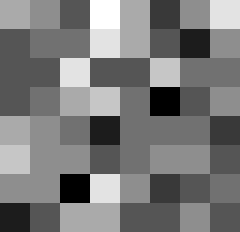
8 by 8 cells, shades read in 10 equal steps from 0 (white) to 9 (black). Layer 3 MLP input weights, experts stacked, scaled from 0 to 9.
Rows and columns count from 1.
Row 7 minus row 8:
-4 -2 6 -2 -2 1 2 -1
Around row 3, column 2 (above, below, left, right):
5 5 6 1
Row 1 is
3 4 6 0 3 7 4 1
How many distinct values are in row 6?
4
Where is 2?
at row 3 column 6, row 4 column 4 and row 6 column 1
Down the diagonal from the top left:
3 5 1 2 5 4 6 6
